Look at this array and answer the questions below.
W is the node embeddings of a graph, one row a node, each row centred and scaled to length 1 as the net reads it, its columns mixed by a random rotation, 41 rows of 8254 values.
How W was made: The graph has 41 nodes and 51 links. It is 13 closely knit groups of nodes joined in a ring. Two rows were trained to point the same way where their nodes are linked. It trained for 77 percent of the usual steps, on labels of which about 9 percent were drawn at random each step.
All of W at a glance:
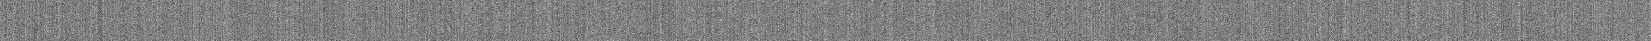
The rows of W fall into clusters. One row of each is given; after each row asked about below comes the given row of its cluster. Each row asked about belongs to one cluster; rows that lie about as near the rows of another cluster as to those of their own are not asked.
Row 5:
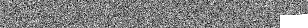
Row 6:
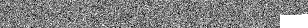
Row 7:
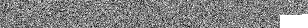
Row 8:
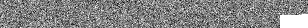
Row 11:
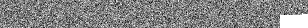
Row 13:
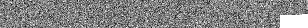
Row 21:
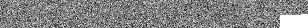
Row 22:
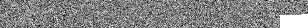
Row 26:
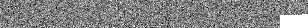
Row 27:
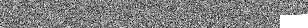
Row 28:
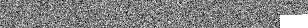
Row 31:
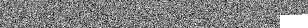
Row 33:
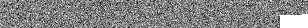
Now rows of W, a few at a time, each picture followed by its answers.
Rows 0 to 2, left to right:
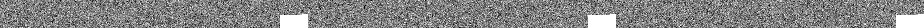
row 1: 26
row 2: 21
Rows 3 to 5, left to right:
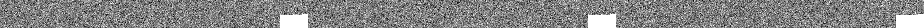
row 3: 11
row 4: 11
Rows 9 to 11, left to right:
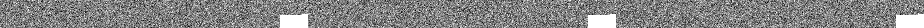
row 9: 7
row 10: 13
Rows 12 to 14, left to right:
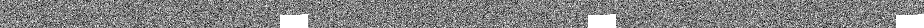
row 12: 5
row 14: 27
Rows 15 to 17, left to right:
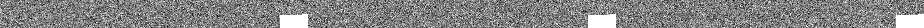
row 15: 26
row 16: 27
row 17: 31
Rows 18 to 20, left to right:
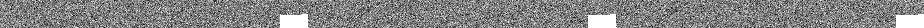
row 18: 5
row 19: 33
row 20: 7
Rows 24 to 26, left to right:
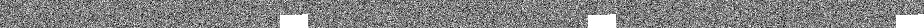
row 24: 31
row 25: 13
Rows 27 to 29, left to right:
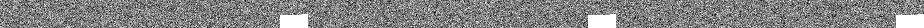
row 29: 26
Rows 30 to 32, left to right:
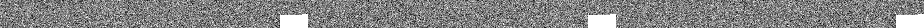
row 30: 28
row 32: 28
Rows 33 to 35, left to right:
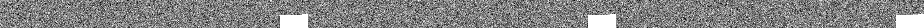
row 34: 22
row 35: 6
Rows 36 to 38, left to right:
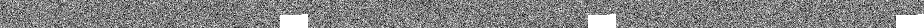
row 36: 21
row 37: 8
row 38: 33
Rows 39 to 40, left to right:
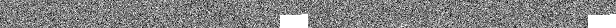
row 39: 21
